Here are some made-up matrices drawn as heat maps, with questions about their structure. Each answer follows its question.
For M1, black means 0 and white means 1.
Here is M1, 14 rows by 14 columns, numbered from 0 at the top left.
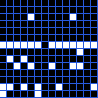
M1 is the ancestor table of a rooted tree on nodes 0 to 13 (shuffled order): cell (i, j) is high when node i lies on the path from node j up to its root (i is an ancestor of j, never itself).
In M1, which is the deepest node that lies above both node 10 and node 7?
9
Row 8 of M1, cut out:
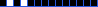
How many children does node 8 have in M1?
2
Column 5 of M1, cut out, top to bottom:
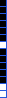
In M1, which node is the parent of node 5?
13
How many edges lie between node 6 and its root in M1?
0
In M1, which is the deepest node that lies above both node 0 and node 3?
12
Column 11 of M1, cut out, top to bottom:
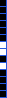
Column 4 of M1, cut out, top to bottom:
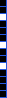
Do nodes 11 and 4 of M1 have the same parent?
no
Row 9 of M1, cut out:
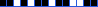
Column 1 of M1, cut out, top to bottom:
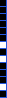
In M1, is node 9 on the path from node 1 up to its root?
no
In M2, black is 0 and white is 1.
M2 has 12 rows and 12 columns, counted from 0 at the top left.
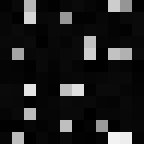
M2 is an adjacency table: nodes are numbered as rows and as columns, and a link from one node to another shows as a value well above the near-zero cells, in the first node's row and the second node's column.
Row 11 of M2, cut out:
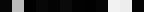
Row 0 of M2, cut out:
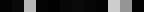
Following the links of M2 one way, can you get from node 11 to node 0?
no
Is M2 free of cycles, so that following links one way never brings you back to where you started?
yes
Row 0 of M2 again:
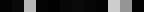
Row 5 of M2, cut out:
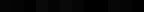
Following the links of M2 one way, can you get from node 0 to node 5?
yes
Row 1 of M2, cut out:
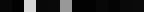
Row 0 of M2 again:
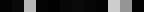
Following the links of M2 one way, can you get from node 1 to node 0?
no
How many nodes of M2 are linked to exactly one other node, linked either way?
3
